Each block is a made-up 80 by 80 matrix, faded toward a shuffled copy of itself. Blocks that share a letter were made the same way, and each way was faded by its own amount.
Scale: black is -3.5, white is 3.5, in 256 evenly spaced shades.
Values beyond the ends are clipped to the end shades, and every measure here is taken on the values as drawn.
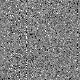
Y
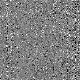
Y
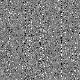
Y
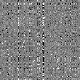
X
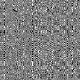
X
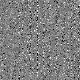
Y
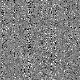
Y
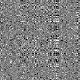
X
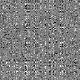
X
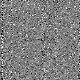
Y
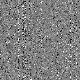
Y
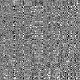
X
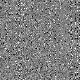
Y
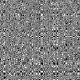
X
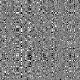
X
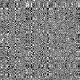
X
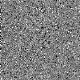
Y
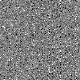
Y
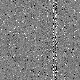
Y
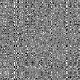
X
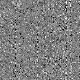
Y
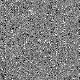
Y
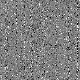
Y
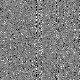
Y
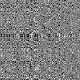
X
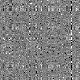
X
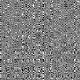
X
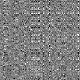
X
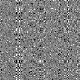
X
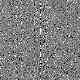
Y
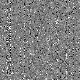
Y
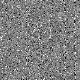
Y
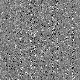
Y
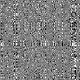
X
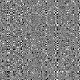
X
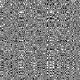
X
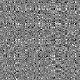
X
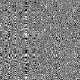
X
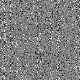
Y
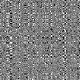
X
